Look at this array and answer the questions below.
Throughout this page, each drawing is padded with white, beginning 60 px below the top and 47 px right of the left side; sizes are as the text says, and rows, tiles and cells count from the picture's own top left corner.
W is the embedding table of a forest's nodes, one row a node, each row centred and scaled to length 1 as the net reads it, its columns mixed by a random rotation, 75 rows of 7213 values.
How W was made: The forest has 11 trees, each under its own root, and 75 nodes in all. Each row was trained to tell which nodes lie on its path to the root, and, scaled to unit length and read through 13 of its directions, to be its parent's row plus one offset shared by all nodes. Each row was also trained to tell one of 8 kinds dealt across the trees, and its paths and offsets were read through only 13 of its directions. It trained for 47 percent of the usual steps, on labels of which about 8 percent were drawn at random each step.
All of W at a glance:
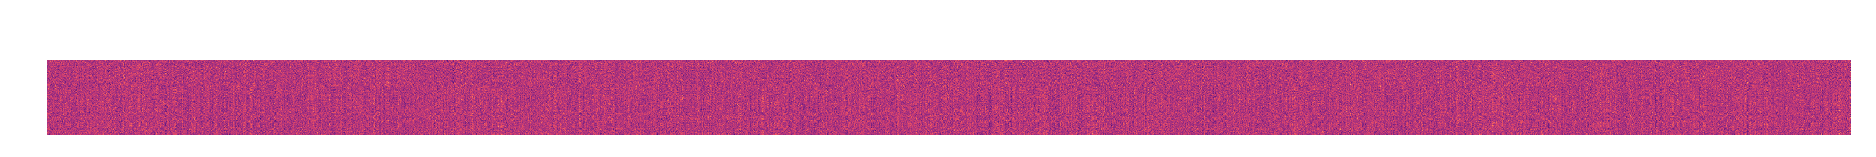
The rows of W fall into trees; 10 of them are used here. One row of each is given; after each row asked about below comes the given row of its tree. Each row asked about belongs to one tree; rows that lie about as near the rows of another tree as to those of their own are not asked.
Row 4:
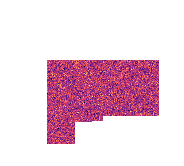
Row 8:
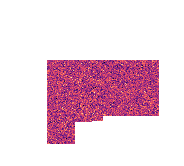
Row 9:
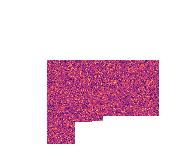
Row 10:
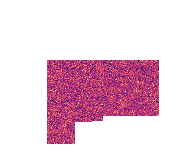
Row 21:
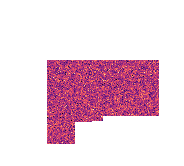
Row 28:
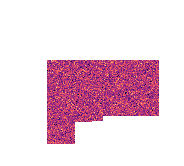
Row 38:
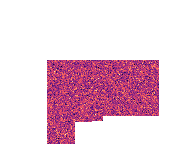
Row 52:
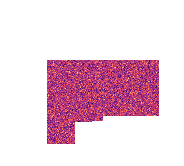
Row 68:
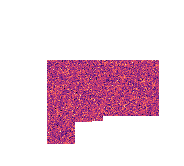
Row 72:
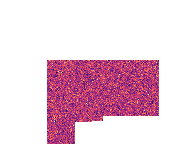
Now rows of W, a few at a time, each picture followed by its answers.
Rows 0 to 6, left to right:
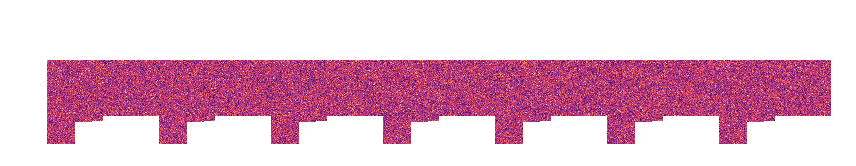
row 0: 10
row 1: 8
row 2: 72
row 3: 9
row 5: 9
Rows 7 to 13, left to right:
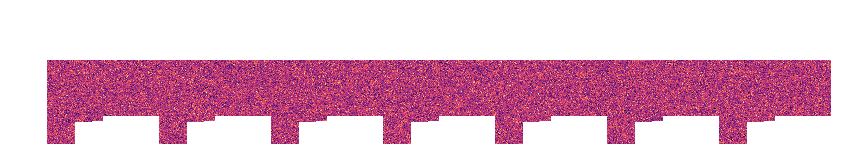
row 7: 21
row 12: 21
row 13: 68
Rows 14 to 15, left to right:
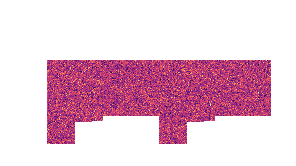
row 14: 8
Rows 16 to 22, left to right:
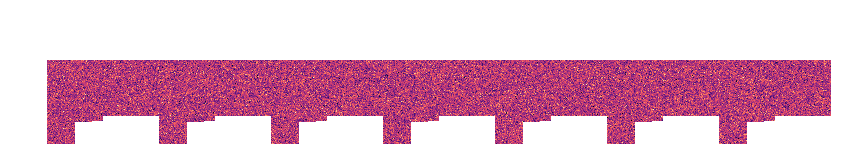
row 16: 21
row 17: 52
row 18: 8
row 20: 38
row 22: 8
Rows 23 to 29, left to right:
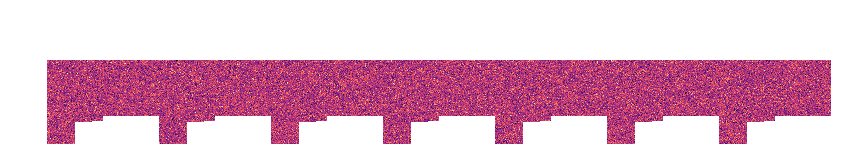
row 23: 10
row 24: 68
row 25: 28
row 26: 28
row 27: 38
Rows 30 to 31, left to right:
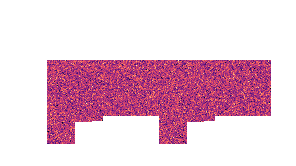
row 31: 52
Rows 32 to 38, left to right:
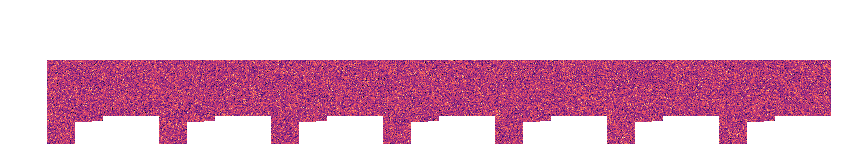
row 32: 38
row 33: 21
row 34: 68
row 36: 21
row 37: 38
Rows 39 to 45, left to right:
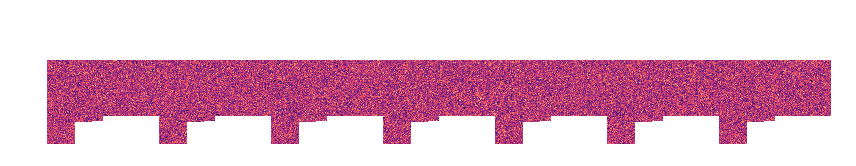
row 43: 72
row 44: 21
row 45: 4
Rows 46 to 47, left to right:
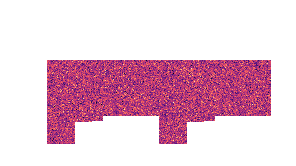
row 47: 9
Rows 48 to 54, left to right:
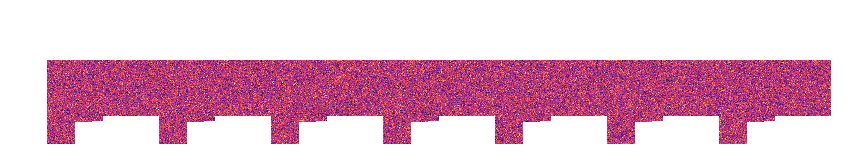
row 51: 21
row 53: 68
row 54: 10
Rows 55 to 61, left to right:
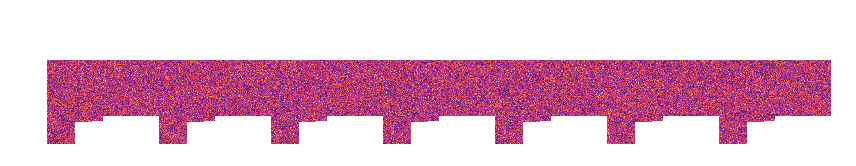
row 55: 21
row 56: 38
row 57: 72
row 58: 38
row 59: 38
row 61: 9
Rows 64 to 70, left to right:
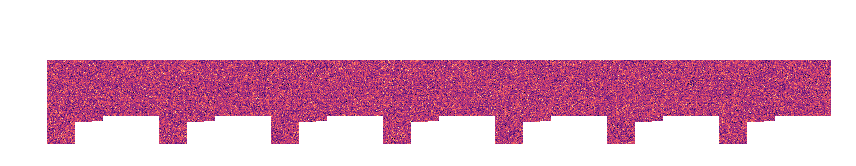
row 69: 68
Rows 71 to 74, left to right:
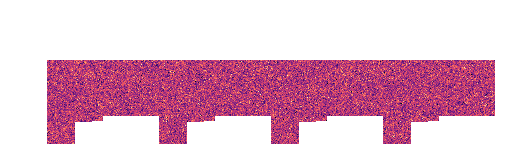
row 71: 4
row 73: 38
